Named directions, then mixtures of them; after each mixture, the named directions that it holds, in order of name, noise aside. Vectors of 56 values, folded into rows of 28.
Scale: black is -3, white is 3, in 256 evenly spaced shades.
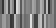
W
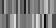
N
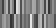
W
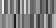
N, W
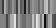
N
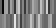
N, W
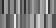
N, W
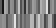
N, W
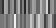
N, W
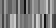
N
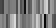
N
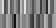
N, W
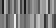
N, W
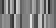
W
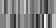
N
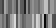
N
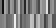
N, W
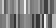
N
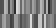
W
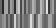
N, W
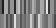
N, W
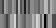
N
